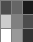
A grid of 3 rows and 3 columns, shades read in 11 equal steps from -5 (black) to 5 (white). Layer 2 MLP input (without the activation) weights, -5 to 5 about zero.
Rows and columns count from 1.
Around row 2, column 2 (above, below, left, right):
-1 1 3 -2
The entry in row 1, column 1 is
-2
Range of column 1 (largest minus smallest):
7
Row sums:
-7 1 3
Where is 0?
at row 2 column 2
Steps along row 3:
down down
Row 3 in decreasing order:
5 1 -3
